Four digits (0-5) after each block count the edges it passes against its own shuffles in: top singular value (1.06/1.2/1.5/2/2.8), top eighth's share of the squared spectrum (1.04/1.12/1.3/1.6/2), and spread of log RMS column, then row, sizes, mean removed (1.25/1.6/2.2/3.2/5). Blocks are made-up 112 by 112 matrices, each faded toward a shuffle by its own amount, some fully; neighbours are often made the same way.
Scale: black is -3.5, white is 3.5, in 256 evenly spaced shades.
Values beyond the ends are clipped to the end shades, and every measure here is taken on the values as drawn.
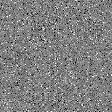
3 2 0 1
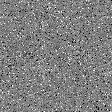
1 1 0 0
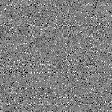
4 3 1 2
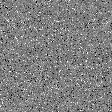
1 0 0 0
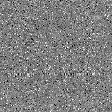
3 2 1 1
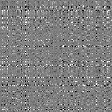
5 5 3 4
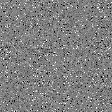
3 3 2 2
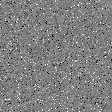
0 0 0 0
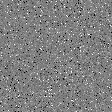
0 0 0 0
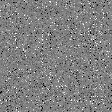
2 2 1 1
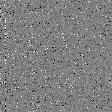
2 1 1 0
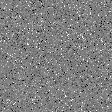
1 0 0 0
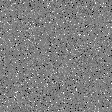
0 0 0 0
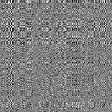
5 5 4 4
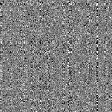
4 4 3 2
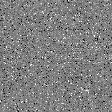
3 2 0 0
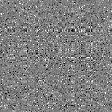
5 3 2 2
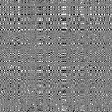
5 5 4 4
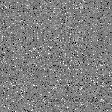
4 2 1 1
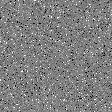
2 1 0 0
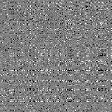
5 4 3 3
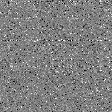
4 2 1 1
